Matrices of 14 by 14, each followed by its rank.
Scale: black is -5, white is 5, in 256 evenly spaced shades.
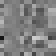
two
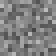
full rank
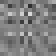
two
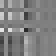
one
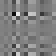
one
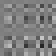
one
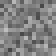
full rank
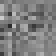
two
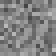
full rank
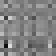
two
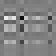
one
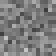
full rank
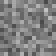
full rank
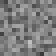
full rank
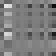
one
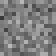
full rank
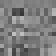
two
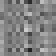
two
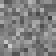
full rank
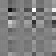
one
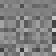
two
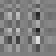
one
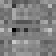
two
